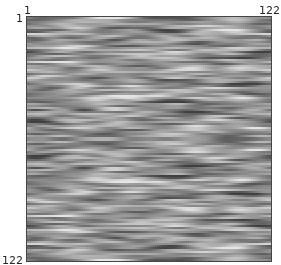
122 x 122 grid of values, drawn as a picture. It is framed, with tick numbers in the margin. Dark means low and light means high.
The grain runs across in streaks. The values follow a bell shape. It is mirror symmetric from top to bottom. No overall slope runs across the table.
